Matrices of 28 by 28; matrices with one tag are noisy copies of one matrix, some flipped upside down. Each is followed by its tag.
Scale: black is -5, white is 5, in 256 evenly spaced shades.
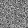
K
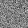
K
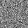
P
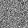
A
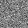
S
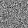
P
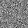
P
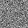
A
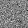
K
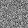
P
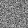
K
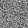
A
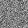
A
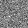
S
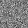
P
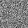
P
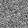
S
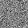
A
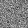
K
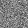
A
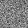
K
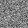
S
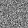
P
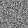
P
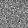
K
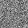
A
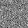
P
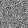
P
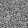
S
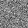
S
